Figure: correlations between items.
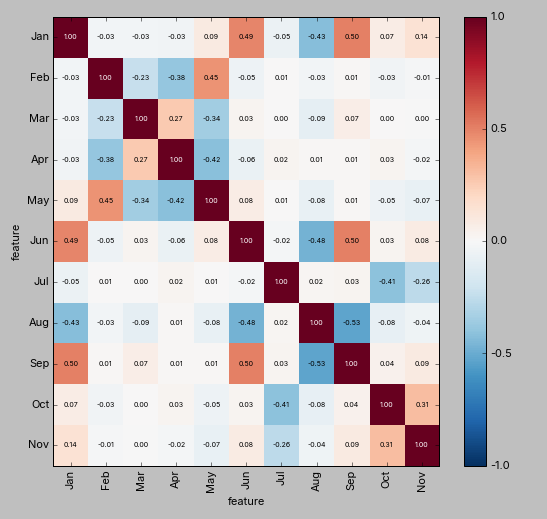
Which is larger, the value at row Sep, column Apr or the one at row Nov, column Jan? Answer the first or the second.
the second
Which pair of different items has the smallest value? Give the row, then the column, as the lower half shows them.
Sep, Aug
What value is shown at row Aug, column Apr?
0.01
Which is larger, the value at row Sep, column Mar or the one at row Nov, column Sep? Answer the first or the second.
the second
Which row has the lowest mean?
Aug
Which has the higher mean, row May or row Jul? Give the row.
May
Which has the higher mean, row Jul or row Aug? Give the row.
Jul
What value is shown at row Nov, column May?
-0.07
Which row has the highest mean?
Sep
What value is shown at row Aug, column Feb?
-0.03
